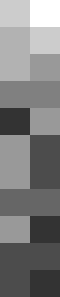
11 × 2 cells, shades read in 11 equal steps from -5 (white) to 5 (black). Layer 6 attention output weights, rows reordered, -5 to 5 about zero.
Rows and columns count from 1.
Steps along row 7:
up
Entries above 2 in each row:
0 0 0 0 1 0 0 0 1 0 1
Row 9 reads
-1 3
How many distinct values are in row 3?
2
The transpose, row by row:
-3 -2 -2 0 3 -1 -1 1 -1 2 2 | -5 -3 -1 0 -1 2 2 1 3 2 3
